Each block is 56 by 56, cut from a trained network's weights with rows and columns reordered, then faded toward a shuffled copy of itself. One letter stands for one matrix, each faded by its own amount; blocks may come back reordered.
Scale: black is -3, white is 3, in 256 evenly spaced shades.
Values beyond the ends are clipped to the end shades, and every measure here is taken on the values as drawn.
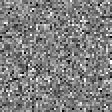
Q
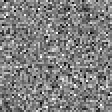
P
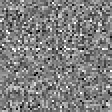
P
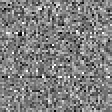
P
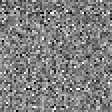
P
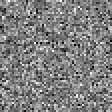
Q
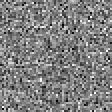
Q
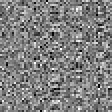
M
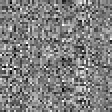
M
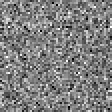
Q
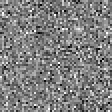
Q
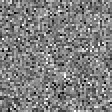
Q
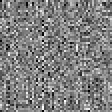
M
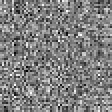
M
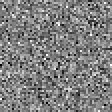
Q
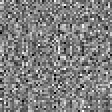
M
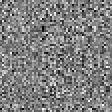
M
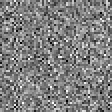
M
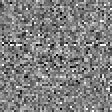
P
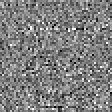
P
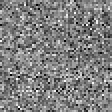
Q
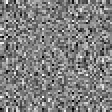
M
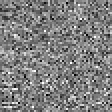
P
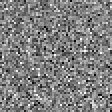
Q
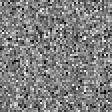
Q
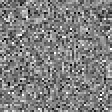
P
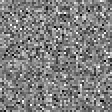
Q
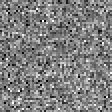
Q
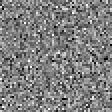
Q
